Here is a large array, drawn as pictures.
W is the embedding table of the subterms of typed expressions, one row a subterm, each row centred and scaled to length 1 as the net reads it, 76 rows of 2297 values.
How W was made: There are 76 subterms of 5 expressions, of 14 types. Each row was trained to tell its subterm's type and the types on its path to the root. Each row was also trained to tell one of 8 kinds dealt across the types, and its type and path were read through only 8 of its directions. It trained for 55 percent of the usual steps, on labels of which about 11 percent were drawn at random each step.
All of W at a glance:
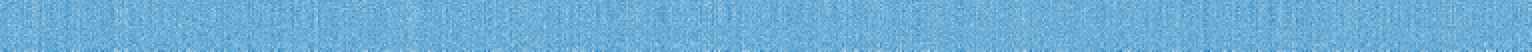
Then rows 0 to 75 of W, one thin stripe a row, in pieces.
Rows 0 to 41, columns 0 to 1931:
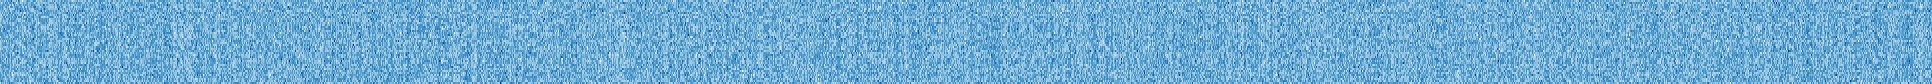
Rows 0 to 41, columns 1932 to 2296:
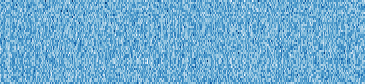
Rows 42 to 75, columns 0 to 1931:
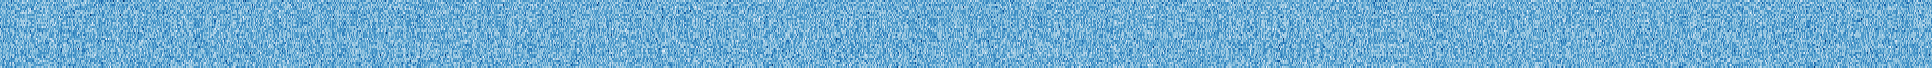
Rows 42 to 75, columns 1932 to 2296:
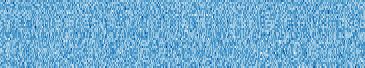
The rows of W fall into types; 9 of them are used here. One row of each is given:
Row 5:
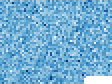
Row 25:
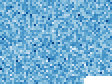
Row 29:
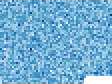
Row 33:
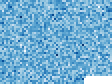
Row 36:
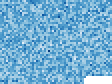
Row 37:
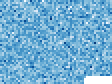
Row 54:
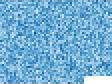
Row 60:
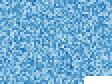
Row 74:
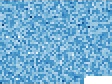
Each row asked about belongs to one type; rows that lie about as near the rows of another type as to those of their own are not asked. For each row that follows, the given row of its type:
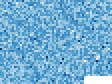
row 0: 37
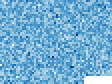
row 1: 60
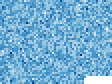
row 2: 33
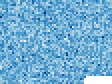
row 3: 29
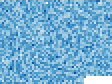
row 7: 25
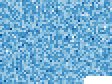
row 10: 25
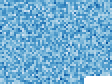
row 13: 60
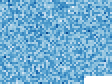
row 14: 33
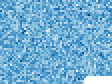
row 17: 29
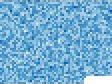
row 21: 25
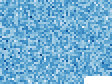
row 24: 54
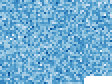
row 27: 74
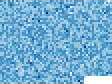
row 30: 37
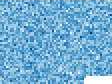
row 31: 37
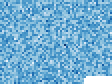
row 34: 25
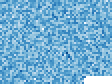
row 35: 74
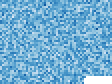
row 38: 74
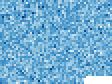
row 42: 36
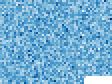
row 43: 54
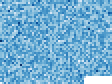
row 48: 37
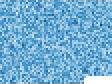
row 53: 33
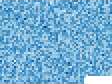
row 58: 60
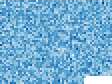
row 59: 60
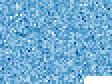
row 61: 33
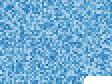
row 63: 25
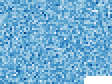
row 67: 5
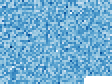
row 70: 54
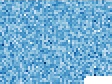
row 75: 33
